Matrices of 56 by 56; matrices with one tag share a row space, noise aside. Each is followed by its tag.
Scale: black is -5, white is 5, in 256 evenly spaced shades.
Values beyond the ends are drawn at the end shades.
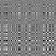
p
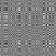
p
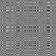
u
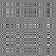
u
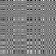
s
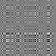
u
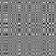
p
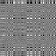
s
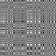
s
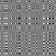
p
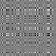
u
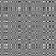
p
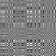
s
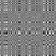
p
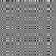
u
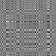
u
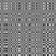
p
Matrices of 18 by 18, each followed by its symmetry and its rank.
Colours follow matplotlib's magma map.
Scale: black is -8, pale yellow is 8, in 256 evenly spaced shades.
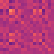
symmetric, rank three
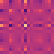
symmetric, rank one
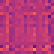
neither, rank three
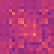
symmetric, rank three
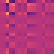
neither, rank one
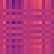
neither, rank one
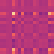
symmetric, rank one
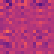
neither, rank three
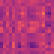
neither, rank two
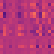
neither, rank two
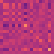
symmetric, rank three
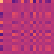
symmetric, rank one
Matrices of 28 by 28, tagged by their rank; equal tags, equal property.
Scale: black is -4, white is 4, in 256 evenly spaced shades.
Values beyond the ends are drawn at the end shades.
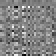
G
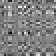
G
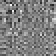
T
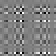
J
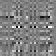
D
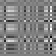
J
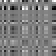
J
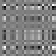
J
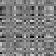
D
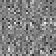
T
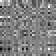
G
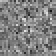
T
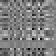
D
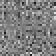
T
